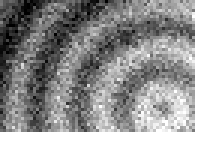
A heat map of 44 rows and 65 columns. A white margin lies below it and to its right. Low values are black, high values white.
Average level on the scale: 50%. Ninth with the lowest average: top left. Slope: up to the bottom right. Rings: centred on the bottom right. Ninth with the highest average: bottom right. Histogram: bell-shaped. Mirror symmetry: none.
